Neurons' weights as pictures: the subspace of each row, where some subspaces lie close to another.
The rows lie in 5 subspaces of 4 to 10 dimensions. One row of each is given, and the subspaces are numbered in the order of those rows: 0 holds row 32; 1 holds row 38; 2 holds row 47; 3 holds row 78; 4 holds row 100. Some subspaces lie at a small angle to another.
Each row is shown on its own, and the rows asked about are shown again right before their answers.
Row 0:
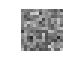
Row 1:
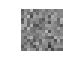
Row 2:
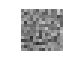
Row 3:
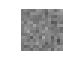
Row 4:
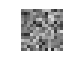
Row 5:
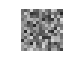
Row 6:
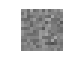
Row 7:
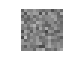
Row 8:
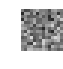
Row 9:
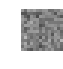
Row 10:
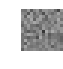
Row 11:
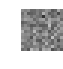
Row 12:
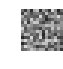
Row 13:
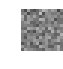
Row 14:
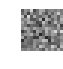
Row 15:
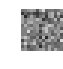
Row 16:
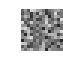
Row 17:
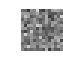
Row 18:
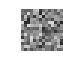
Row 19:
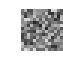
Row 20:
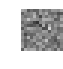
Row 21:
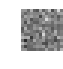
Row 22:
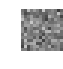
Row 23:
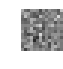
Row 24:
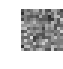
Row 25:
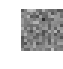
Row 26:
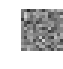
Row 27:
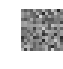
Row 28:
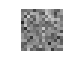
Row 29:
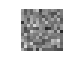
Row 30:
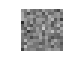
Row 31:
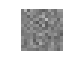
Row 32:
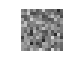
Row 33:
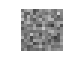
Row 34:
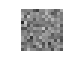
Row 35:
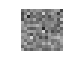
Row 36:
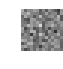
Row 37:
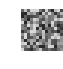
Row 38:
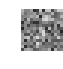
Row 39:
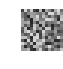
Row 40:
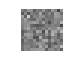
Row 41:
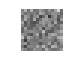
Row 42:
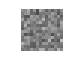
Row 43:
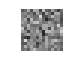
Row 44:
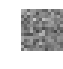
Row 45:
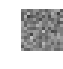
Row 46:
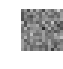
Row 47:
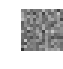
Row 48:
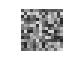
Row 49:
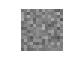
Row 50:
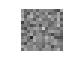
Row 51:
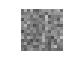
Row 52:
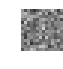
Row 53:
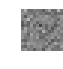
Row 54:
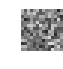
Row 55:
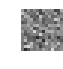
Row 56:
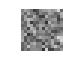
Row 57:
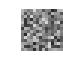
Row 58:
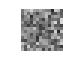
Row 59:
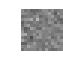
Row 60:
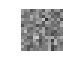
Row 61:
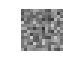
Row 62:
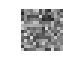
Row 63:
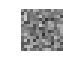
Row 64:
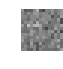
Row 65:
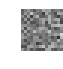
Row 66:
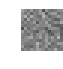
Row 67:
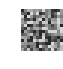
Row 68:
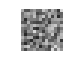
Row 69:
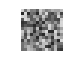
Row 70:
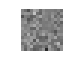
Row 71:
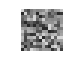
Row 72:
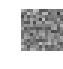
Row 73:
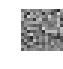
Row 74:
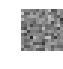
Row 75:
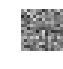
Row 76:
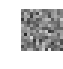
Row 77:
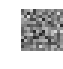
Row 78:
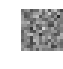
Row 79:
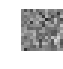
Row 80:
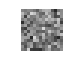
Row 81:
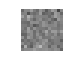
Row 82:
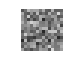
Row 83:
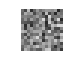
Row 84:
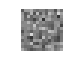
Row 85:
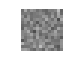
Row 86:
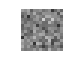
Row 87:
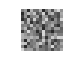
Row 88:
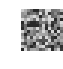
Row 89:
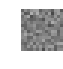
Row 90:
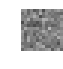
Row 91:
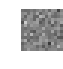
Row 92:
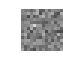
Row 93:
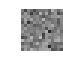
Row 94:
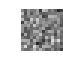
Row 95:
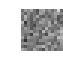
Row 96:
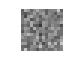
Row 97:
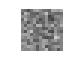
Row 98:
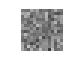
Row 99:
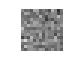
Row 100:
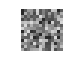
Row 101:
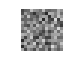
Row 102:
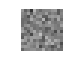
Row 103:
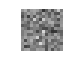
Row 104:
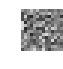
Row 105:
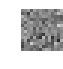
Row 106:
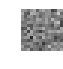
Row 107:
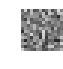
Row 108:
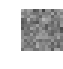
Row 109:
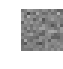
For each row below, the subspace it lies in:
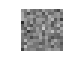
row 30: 2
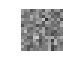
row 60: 3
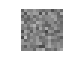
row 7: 0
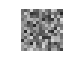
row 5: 0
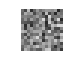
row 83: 4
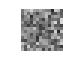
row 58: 0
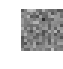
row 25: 0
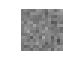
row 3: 0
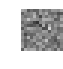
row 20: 3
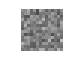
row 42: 0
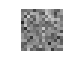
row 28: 4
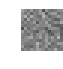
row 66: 4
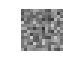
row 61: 2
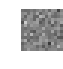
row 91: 4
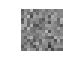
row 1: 4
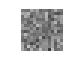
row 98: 0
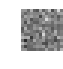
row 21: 1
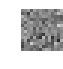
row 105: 0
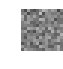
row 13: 3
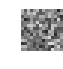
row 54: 3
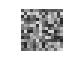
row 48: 0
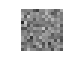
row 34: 4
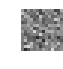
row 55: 3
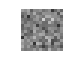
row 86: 0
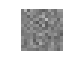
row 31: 3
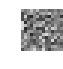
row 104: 3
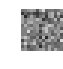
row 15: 0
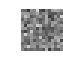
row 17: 0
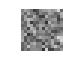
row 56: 4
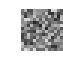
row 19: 3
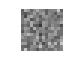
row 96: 3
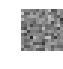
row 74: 1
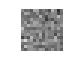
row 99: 1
